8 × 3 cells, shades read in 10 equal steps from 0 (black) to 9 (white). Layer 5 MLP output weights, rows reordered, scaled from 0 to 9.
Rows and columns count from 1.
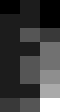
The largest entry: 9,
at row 8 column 3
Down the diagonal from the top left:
0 1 2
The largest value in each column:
2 3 9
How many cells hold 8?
0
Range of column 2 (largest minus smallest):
2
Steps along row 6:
up up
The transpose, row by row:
0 1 1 1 1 1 1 2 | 1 1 3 1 3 3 1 3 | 0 0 2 4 4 5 6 9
